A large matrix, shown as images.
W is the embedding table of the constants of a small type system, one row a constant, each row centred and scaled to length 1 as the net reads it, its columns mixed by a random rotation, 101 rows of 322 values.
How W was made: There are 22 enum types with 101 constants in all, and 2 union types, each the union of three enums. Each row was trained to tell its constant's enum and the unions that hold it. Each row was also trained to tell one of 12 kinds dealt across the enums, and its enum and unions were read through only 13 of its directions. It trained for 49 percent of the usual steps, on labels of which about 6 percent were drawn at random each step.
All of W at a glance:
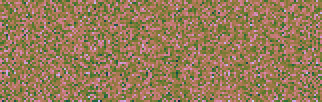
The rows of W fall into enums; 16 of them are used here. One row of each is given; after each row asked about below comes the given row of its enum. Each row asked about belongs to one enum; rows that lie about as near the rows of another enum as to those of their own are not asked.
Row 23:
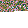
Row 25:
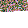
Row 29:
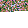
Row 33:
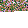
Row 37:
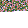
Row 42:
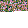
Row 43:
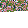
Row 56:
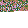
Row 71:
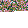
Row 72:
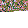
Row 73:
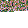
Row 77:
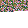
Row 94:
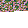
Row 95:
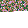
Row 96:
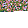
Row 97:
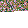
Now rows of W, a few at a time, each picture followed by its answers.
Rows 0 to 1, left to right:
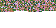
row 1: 96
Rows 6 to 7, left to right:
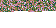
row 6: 42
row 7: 94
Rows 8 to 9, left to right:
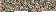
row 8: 97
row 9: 95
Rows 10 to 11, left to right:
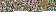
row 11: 97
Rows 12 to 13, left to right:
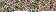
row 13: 56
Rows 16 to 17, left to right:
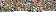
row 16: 29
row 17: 56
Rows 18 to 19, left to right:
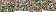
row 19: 94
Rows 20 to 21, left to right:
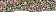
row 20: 97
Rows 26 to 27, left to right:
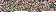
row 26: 23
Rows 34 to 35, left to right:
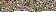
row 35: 37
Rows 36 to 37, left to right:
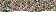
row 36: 96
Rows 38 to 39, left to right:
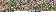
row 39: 37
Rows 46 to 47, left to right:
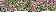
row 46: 95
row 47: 37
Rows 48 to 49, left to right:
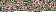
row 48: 33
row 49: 42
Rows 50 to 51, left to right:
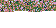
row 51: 42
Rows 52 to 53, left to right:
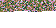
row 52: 95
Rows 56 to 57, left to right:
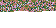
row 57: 97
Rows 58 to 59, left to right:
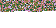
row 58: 73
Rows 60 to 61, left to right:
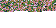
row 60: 73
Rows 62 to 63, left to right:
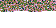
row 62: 25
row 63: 33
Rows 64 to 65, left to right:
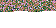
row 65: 42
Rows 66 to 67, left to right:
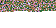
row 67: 56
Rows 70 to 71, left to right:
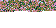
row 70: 73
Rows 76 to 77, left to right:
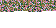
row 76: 96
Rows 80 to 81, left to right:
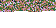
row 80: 33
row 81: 97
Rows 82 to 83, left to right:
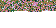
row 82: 42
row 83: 94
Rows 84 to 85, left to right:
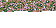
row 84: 73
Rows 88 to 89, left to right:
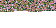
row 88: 23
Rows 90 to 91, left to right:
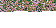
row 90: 23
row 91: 71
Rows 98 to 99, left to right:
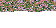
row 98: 95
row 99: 37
